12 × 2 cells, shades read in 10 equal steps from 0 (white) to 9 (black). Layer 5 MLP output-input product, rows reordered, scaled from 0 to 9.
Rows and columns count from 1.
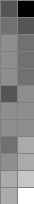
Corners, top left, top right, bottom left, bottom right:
6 9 3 0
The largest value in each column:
6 9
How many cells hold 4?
9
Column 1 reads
6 5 4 4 4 6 4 4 5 4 3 3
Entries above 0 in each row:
2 2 2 2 2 2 2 2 2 2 2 1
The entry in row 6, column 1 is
6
